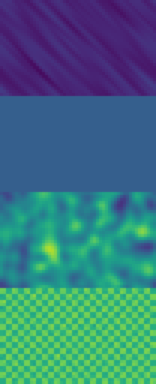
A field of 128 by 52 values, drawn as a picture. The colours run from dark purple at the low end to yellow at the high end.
It is made of 4 by 1 panels. Panel 1,1: very low, slanting down to the right, faint in contrast. Panel 2,1: low, flat. Panel 3,1: middling, blotchy, strong in contrast. Panel 4,1: high, checkered.
